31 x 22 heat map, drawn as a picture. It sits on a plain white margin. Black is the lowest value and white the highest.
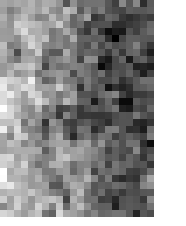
Odd rows or columns: none. Slope: up to the left. Stripes: none.
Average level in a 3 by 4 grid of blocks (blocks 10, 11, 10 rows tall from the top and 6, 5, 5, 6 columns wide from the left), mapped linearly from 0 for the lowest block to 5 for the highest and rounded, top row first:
4 3 1 0
5 2 1 0
5 3 2 1
